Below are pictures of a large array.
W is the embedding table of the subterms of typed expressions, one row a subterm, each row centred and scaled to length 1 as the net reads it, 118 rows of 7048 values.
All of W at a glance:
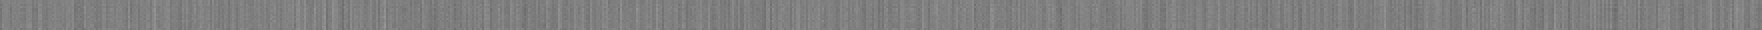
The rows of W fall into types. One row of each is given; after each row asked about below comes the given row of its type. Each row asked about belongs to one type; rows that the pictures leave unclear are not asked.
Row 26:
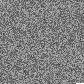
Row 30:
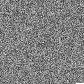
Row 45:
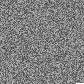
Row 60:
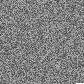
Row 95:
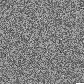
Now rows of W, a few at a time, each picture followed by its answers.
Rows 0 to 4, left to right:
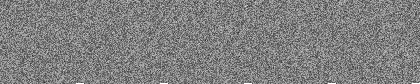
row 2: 95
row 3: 45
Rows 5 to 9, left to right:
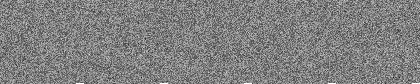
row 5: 45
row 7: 30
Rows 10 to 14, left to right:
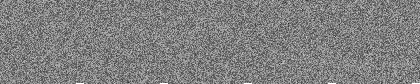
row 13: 26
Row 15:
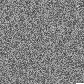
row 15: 95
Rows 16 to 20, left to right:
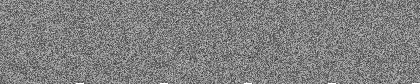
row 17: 60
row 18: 45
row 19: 45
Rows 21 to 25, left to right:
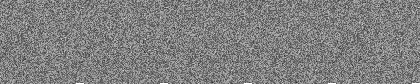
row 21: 45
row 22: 95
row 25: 45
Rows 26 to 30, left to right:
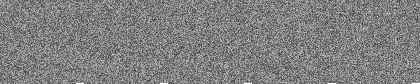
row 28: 60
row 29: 60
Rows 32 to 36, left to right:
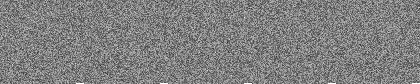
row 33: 26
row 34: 95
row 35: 45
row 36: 60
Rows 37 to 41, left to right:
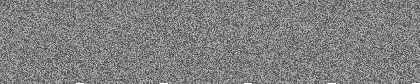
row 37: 95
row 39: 95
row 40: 60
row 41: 95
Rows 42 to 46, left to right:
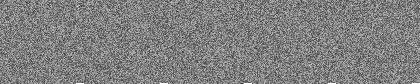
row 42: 95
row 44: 45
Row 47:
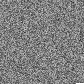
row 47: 95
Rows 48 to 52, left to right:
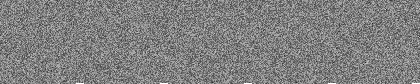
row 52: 26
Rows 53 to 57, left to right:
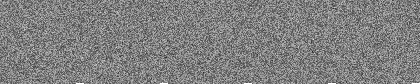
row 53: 26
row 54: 45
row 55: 60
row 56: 95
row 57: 30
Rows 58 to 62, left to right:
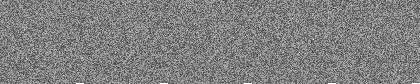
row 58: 26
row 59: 60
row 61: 95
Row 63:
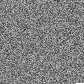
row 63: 60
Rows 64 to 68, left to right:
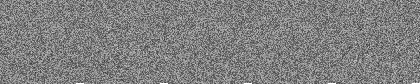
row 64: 60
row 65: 26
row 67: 60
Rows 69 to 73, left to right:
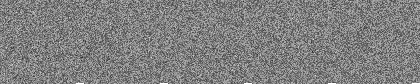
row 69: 45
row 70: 45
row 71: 95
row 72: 95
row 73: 45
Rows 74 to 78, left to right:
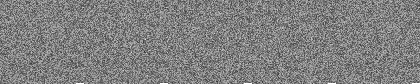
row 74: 60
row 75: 95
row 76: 30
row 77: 30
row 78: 60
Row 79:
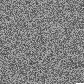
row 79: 60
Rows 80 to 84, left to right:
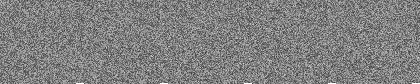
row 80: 26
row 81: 95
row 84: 26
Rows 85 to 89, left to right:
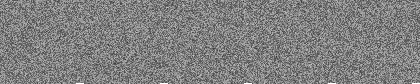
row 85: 45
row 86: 60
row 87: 95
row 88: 45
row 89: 26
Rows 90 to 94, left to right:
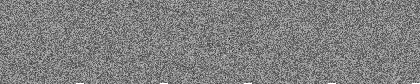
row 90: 60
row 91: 45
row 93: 60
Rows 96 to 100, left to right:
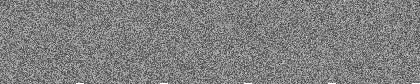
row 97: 60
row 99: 26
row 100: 95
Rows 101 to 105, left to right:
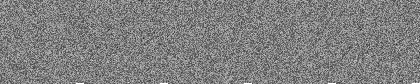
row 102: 60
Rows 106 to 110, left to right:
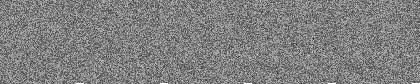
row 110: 60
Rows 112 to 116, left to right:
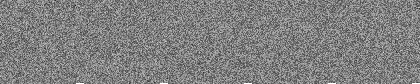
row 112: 95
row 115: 60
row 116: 95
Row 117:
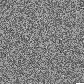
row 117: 95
